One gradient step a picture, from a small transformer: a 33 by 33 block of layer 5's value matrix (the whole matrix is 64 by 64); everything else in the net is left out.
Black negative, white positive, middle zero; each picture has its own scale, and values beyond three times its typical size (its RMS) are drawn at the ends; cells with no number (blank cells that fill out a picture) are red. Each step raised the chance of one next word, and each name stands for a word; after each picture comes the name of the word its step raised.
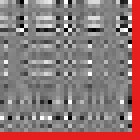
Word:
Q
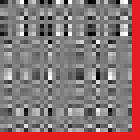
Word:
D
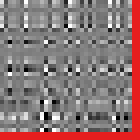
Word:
Q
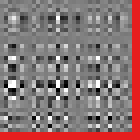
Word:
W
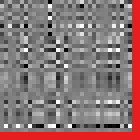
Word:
D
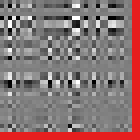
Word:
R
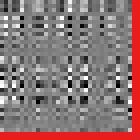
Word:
W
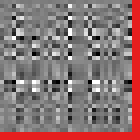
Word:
R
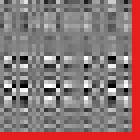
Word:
W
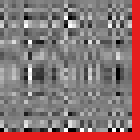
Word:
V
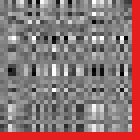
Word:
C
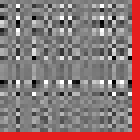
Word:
R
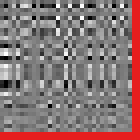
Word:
R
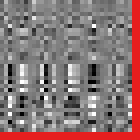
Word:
C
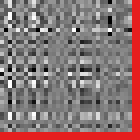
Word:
Q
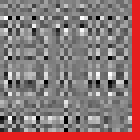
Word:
R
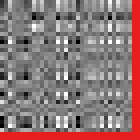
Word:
V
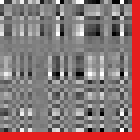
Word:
D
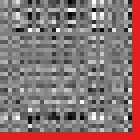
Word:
Q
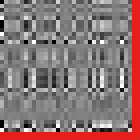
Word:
V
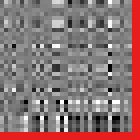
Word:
Q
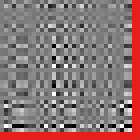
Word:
R
